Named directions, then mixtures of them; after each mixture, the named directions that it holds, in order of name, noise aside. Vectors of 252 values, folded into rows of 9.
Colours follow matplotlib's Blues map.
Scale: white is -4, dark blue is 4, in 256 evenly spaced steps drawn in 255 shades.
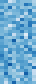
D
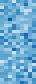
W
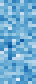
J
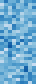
J, W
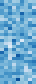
J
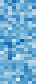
J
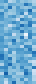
D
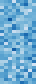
W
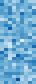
J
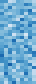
D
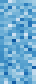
D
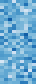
W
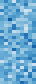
W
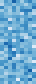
J, W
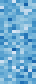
W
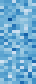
W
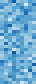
D, W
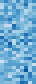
J, W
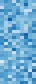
W
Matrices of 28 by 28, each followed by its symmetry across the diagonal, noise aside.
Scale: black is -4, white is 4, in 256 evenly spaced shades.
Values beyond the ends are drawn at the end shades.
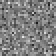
antisymmetric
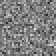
neither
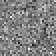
neither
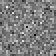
symmetric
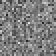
neither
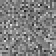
antisymmetric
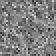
symmetric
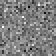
neither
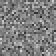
neither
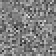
antisymmetric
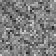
symmetric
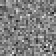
antisymmetric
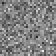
symmetric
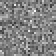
neither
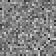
symmetric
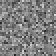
antisymmetric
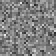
antisymmetric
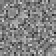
symmetric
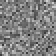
symmetric
